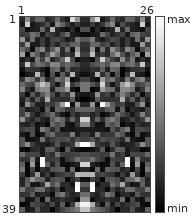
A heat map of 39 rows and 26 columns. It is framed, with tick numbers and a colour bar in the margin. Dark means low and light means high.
On average the colour sits 30% of the way up the scale. There are no regular stripes. The values are skewed, with a long tail toward high values. No row or column stands out. No overall slope runs across the table. The left and right halves mirror each other.
